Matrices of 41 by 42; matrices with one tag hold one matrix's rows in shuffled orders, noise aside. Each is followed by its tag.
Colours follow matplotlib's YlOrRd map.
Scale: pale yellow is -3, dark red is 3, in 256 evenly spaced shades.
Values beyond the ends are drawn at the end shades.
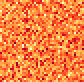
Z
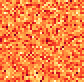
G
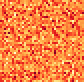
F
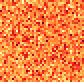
Z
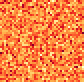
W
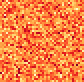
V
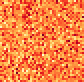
Z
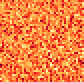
W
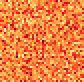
Z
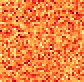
V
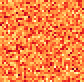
V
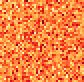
Z
